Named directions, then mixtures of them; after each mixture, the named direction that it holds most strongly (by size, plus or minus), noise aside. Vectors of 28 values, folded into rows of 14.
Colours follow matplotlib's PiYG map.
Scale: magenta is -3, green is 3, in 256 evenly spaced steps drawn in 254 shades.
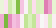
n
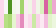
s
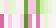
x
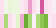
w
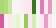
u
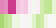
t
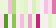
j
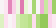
s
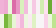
s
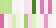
u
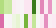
u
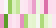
w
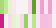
u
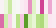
w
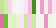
u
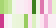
u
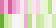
t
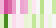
t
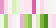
w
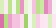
n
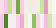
n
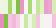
n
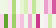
j
